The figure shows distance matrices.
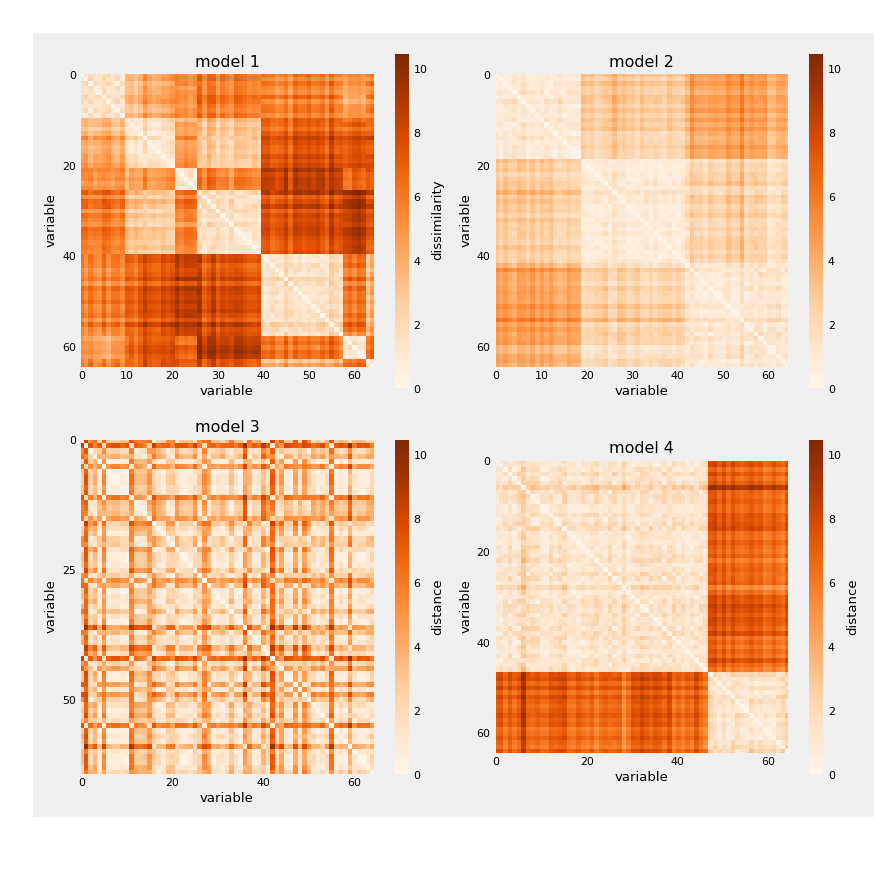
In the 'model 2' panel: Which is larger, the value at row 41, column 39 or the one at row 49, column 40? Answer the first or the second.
the second
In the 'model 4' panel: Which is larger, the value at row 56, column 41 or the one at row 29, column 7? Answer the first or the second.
the first
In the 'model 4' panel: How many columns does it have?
65
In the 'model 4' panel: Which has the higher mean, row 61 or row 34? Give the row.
61
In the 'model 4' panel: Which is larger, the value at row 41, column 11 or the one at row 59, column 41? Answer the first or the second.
the second
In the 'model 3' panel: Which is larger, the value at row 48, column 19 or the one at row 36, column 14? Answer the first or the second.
the second
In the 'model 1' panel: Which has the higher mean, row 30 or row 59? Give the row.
59
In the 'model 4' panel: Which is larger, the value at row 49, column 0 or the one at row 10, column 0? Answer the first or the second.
the first
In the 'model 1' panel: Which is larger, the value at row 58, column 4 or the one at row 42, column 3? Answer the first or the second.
the second
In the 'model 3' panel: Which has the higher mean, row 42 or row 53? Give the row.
42
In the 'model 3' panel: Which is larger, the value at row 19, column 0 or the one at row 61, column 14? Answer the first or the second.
the first
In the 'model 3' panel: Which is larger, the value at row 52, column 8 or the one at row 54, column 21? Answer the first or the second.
the second
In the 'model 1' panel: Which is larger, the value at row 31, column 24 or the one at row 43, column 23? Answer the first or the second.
the second
